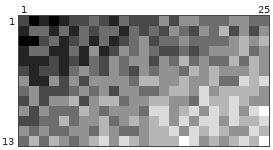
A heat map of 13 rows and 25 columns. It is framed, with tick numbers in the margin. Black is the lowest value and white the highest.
Slope: up to the bottom right. Stripes: none. Ninth with the highest average: bottom right. Ninth with the lowest average: top left. Grain: fine. Mirror symmetry: none.
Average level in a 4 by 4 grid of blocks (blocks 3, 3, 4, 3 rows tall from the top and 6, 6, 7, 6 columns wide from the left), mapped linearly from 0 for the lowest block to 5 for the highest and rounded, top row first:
0 1 2 3 / 0 2 3 3 / 2 3 4 5 / 3 4 5 5
